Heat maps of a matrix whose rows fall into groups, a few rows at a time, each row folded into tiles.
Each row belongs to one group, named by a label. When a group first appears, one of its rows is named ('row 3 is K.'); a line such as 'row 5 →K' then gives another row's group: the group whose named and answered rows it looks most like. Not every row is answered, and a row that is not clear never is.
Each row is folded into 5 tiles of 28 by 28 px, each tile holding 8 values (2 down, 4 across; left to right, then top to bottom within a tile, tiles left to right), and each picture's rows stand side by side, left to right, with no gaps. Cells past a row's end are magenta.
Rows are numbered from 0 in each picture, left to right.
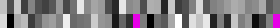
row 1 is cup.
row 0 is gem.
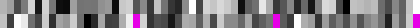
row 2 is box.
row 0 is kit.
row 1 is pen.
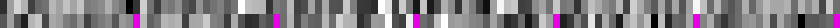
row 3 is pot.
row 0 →cup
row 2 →kit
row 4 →box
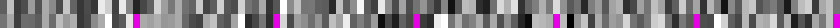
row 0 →kit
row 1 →gem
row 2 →gem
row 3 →pot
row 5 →kit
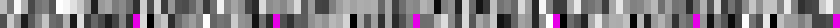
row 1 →gem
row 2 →cup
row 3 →kit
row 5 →pen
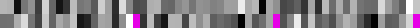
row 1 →cup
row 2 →box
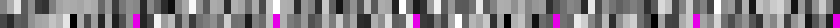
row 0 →cup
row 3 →cup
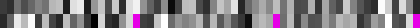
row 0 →box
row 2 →kit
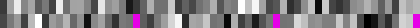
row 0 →cup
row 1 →cup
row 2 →pot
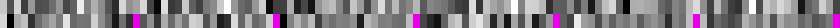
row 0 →gem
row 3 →cup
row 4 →box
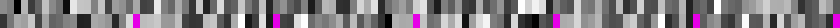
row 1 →gem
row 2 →pot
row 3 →gem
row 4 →gem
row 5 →pen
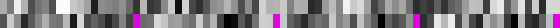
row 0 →pen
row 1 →pot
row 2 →pen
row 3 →box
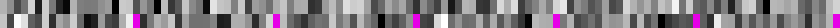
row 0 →kit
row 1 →box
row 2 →pen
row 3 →pot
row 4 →pen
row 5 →box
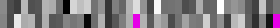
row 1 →gem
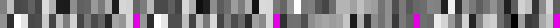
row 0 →kit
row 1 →kit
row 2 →cup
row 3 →kit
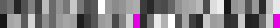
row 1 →box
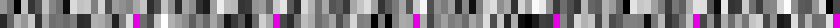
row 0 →box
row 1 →pot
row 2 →pot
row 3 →pen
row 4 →box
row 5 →pot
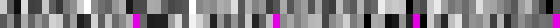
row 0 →pot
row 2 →gem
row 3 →cup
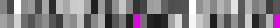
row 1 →cup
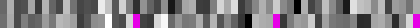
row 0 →kit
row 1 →pot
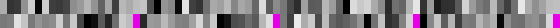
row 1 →pot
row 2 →box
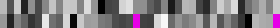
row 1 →pot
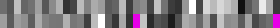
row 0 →gem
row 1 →pen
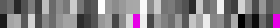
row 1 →gem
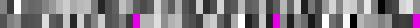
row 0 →pen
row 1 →gem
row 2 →pen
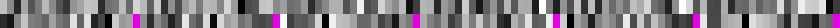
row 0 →pot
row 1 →pen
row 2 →gem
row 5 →gem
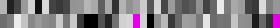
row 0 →pot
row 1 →gem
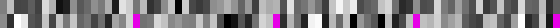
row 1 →pot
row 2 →cup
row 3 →gem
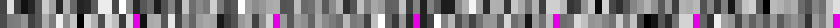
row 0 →kit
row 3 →box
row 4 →pot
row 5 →box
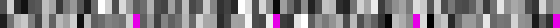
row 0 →kit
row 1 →kit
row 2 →pot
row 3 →gem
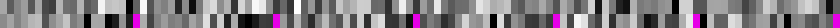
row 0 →gem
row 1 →pen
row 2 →pen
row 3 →pen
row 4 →kit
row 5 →cup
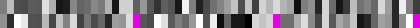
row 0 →kit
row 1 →pot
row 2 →kit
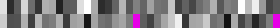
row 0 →pot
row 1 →cup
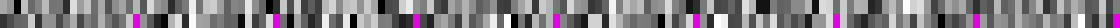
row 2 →pen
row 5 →kit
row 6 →pen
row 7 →gem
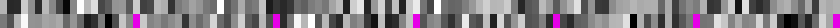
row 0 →pot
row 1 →gem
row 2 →box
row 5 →pot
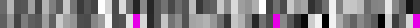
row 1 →gem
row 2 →cup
